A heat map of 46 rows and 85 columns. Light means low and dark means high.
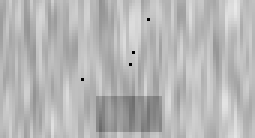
Average level on the scale: 30%. Odd patch: higher, in the bottom middle. Ninth with the highest average: bottom middle. Histogram: skewed, a long tail of high values. Mirror symmetry: none. Lone odd cells: 4, each higher than its neighbours.
